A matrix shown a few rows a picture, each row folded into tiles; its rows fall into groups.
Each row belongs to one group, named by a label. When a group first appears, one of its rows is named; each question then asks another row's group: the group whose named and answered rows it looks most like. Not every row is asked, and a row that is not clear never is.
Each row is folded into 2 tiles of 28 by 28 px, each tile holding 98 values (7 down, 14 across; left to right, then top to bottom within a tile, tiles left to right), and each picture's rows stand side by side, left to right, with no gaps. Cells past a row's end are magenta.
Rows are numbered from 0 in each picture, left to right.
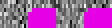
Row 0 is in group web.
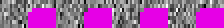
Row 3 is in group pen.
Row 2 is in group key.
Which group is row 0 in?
web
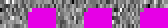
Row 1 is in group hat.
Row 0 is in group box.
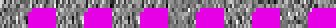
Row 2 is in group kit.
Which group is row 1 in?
kit
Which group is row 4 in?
hat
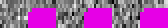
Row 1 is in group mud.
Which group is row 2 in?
key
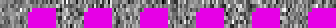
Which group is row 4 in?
mud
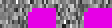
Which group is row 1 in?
mud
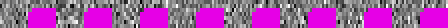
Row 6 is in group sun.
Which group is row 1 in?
box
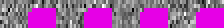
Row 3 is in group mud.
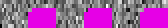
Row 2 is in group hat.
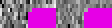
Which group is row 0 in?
key
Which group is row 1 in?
box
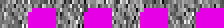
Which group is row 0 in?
web
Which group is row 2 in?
web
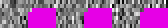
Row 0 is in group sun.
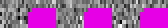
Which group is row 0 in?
key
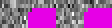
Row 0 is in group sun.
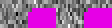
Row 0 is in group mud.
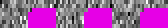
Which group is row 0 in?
sun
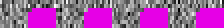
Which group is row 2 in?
mud
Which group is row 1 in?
pen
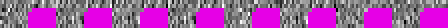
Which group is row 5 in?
kit
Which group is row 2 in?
kit
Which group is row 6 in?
box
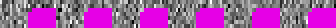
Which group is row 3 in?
pen
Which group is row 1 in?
pen
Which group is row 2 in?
web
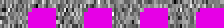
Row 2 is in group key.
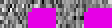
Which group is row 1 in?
key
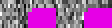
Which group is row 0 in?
web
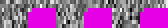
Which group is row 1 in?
mud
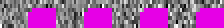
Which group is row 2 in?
web
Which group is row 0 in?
mud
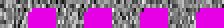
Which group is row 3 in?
sun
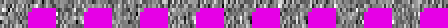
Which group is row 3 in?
kit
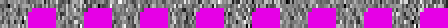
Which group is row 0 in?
sun
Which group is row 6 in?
sun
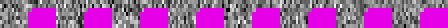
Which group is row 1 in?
web
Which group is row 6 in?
mud
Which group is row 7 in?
box
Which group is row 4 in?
pen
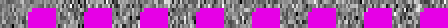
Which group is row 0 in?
box
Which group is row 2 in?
key
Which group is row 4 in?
hat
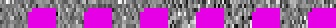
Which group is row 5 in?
sun
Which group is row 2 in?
box
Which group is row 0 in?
box
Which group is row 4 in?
key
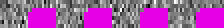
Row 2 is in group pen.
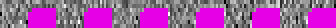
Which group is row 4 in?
key
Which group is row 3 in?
key
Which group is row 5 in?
kit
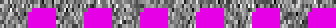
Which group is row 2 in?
mud
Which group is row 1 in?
pen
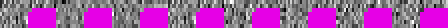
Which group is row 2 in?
key
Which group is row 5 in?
pen
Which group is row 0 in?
kit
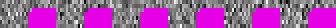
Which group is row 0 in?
box
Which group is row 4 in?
pen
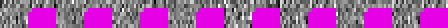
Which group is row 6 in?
key
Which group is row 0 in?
kit
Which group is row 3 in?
sun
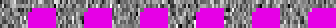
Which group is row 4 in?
pen
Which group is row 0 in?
sun
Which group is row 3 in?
key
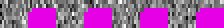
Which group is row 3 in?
key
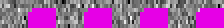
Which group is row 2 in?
hat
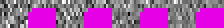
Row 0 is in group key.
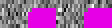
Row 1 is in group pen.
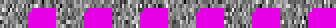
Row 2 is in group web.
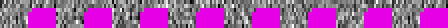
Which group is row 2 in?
key
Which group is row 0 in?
kit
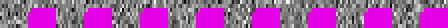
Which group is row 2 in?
pen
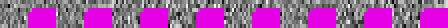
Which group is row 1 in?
key
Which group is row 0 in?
sun
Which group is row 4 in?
pen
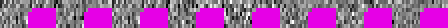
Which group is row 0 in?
kit
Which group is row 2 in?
kit
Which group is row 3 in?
web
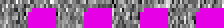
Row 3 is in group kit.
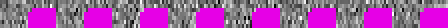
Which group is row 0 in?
sun
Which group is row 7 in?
key
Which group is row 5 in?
sun
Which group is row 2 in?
web
